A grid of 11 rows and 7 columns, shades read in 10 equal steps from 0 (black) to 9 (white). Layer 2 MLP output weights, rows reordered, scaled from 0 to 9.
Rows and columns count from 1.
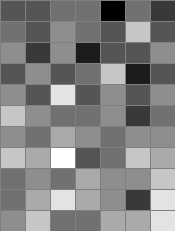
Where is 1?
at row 3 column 4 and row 4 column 6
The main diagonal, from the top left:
3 3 5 4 5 2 5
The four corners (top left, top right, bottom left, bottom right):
3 2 5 8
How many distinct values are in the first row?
4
